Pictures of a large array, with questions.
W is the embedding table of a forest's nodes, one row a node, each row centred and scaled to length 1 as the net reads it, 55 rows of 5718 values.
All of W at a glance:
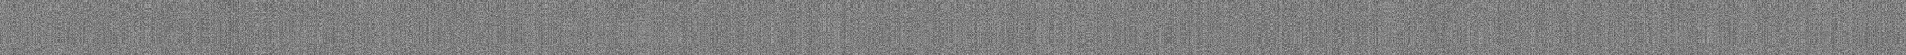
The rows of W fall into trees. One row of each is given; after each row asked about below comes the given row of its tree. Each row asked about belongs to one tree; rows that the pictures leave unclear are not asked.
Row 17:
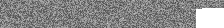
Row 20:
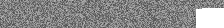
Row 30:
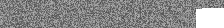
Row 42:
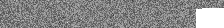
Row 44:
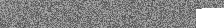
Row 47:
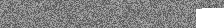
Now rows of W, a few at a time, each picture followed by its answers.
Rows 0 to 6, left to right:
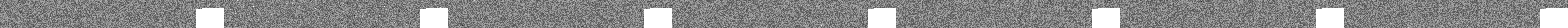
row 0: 17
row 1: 17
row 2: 20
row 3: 47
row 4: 30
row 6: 30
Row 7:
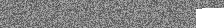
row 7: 30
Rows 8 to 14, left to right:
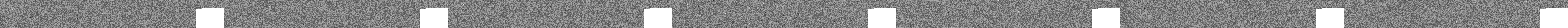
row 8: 44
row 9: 44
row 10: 30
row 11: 20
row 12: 17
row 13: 42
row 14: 47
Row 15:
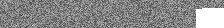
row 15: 20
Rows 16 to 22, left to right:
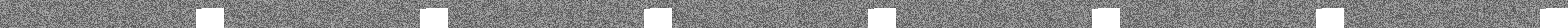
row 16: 44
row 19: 42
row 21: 30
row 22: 30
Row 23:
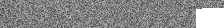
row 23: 42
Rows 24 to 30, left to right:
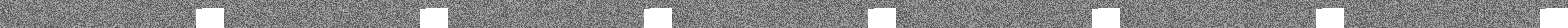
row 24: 42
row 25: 44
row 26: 30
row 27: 42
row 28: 42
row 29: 42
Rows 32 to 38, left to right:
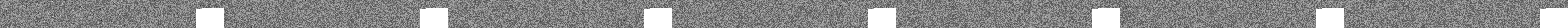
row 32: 47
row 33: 42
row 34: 47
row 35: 47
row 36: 30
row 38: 47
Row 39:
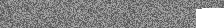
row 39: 42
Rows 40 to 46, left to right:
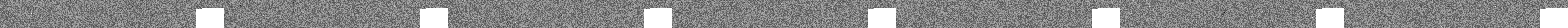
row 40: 42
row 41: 42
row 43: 47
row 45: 17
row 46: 44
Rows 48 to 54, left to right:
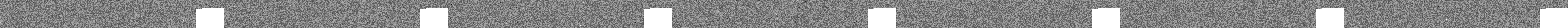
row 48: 30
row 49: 30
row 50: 20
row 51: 44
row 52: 17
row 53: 30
